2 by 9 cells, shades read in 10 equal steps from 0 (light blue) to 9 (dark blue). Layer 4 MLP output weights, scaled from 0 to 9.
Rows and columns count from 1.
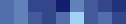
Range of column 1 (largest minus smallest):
0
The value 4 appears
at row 1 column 2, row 1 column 6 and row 2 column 2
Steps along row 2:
down up up down down up down up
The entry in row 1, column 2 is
4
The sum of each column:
10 8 13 14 14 4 12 12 15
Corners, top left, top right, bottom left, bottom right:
5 8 5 7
